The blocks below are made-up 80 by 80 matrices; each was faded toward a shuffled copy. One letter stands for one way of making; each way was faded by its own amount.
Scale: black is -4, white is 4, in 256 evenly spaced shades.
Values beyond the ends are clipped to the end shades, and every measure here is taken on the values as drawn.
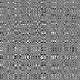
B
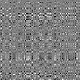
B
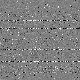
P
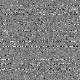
P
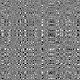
B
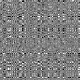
B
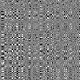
B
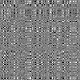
B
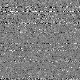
P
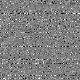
P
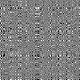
B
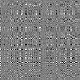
B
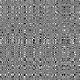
B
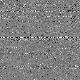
P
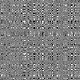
B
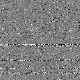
P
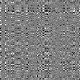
B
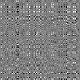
B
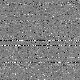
P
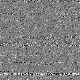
P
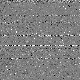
P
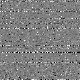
P
